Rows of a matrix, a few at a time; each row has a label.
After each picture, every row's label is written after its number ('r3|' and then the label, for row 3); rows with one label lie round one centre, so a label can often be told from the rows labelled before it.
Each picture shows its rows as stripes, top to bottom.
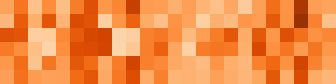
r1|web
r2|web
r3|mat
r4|mat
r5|web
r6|web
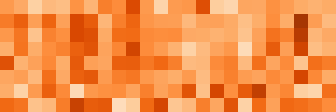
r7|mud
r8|web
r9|web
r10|web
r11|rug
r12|web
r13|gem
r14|mat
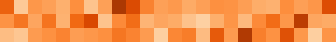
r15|rug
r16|web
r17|gem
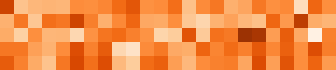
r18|rug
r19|web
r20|gem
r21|mat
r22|mat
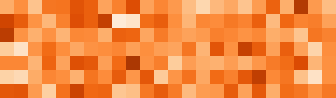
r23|web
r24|mat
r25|rug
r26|gem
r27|web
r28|gem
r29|mat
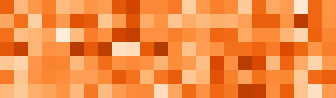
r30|rug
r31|web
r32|rug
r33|mat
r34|gem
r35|rug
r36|gem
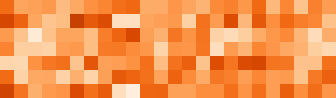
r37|rug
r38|mat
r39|mud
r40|mud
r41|gem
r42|rug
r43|mat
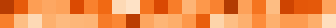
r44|mat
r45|mud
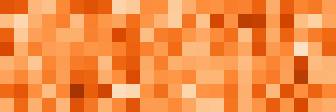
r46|mat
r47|gem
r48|rug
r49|rug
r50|web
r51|web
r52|mat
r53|web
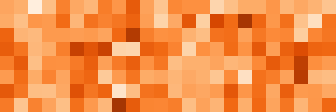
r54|mud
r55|gem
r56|rug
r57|mat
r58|web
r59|web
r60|mat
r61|rug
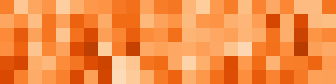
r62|rug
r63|web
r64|web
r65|web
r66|mat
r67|mat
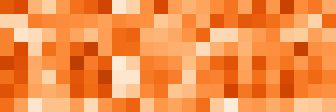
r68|mat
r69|gem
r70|mud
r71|web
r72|mat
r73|mat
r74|mat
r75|mud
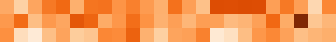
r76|gem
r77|web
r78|mud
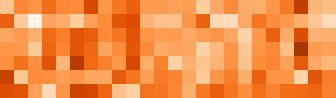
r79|web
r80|mud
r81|web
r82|web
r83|web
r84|rug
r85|mat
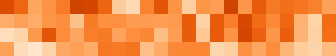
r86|mat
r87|gem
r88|gem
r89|mud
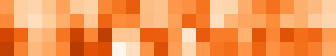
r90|mud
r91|mud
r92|mat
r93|mat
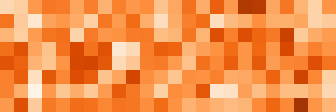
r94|gem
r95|mud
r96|gem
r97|mat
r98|mat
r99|web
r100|mud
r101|web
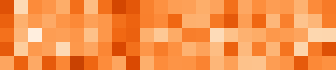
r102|rug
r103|rug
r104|mud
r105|rug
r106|web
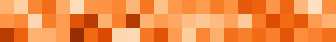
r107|gem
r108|web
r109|mat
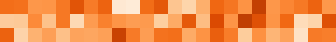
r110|mat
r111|gem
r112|rug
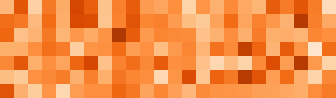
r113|web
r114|web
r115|rug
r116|gem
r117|web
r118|gem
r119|rug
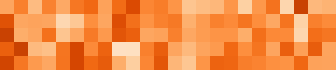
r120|web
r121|rug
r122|rug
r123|mat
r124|mat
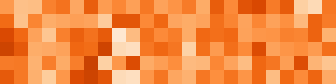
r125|gem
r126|rug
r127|mat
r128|mat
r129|web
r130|mat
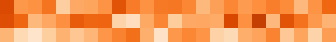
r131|rug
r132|mat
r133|mud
